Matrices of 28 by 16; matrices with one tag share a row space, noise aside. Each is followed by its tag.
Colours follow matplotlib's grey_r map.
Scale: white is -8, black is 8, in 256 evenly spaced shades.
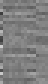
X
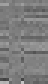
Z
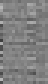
X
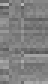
Z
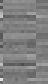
X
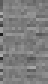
X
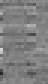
X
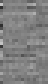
X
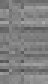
Z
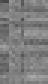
Z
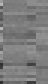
X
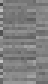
X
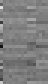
X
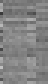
X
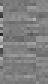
X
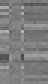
Z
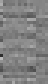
X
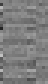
X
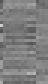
X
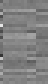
X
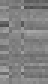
Z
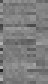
X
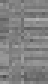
Z
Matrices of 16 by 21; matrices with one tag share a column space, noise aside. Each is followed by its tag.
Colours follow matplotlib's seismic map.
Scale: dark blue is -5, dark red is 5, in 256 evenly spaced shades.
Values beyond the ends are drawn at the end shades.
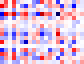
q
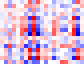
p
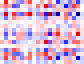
q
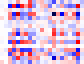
q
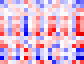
p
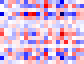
q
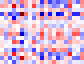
q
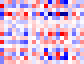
q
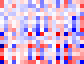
p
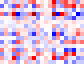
q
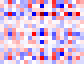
q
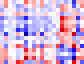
p
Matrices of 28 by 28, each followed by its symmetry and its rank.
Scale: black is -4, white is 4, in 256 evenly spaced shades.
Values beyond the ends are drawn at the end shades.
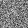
neither, full rank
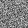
neither, full rank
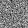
neither, full rank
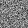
neither, full rank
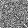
symmetric, full rank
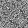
symmetric, full rank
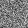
neither, full rank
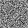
symmetric, full rank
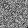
symmetric, full rank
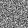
neither, full rank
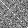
symmetric, full rank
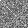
symmetric, full rank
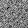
symmetric, full rank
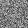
neither, full rank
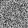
symmetric, full rank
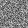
symmetric, full rank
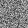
neither, full rank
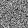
neither, full rank
